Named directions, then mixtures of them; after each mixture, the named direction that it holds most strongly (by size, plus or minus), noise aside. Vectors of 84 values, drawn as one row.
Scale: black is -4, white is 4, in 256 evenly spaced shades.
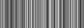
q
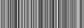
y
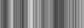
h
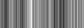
h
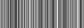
y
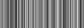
q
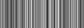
q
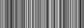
q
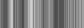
h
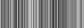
y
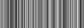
q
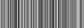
y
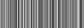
y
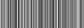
y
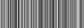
y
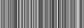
y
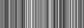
q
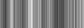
h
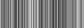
y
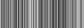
y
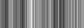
h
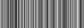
y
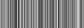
y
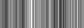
h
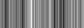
h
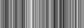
h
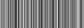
y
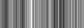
h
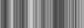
h
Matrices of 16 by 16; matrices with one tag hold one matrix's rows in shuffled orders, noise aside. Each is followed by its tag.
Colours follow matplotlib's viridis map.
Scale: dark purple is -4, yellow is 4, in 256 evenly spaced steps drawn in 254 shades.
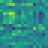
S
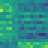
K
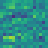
S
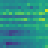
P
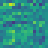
S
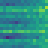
P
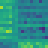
K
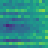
P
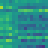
K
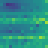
P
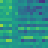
K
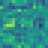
S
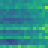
P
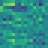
S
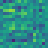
S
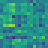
S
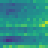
P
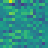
S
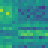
K
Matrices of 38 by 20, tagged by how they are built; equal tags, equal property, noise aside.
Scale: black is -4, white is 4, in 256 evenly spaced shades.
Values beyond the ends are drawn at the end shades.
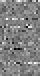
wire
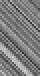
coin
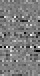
wire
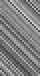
coin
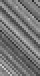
coin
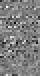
wire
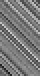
coin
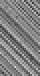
coin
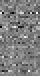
wire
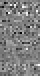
wire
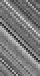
coin
